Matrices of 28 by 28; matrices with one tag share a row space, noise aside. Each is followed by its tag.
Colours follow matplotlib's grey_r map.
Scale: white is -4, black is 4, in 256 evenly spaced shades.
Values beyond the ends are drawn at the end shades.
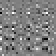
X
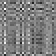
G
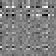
X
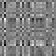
G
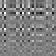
G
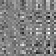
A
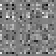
X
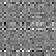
G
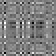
G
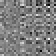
A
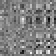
A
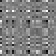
X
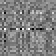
G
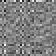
G
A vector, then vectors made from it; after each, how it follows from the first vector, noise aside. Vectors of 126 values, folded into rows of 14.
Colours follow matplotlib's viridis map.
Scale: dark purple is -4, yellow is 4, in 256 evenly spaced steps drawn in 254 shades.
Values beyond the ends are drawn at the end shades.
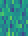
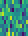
scaled up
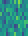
reversed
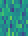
copied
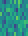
reversed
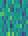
copied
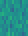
shrunk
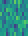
reversed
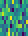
scaled up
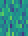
copied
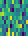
scaled up
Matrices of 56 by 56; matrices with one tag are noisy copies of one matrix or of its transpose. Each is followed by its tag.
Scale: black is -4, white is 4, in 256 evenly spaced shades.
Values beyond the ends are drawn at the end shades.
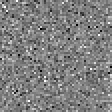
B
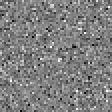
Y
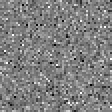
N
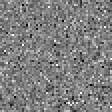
N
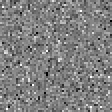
Y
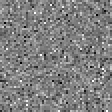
N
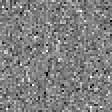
Y
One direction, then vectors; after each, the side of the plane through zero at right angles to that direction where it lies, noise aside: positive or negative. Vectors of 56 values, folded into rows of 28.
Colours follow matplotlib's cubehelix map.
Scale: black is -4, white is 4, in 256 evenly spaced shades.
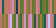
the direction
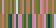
negative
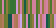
negative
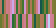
positive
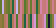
negative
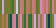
negative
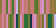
negative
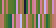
negative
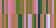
positive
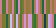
positive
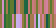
negative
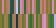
negative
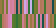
positive
